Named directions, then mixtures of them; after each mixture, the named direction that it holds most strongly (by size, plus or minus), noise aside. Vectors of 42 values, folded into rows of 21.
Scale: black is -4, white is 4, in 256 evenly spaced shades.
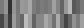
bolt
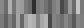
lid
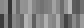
bolt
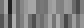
bolt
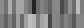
lid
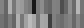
lid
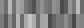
lid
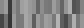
bolt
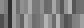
bolt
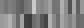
lid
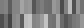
bolt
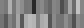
lid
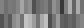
lid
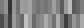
bolt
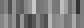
lid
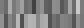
lid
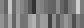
lid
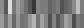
lid
